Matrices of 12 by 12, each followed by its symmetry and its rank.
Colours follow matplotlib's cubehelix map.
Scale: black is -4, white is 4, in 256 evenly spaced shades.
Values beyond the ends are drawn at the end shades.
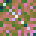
symmetric, full rank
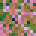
neither, full rank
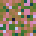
antisymmetric, full rank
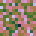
neither, full rank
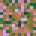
antisymmetric, full rank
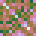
symmetric, full rank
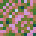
symmetric, full rank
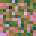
neither, full rank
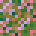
symmetric, full rank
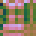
antisymmetric, rank two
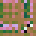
antisymmetric, rank two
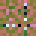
antisymmetric, rank two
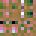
antisymmetric, rank two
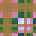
symmetric, rank one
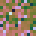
antisymmetric, full rank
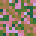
antisymmetric, full rank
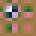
symmetric, rank one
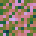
neither, full rank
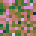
antisymmetric, full rank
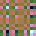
symmetric, rank one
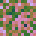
symmetric, full rank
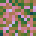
neither, full rank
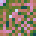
symmetric, full rank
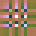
symmetric, rank one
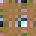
symmetric, rank one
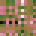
antisymmetric, rank two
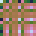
symmetric, rank one
